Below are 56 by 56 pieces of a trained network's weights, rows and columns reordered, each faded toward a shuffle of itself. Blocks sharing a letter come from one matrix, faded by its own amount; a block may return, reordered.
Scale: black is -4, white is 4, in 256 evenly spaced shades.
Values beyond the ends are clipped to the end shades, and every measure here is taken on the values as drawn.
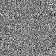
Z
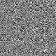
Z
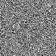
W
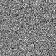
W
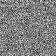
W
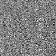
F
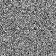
W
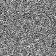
W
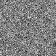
W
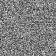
W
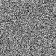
W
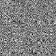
Z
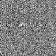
F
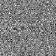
F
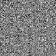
F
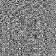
F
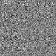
Z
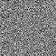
Z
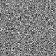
Z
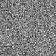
Z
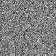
W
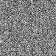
W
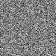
W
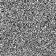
W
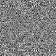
F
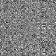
F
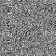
Z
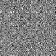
F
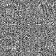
F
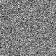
W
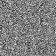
W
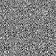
Z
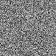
W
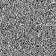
W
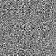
Z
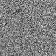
W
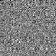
Z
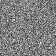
W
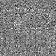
F
